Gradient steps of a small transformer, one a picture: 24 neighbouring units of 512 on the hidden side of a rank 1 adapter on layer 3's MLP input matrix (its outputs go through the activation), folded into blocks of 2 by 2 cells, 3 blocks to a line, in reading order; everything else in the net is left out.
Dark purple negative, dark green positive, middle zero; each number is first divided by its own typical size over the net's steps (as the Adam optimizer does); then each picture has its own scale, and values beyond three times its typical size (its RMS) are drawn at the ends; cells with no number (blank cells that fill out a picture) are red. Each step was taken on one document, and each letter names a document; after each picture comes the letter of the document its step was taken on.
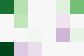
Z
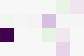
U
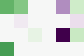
Z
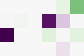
U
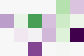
U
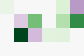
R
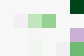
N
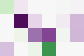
R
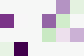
U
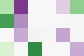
Z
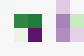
R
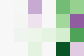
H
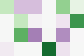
R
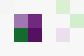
R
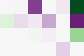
U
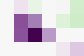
R
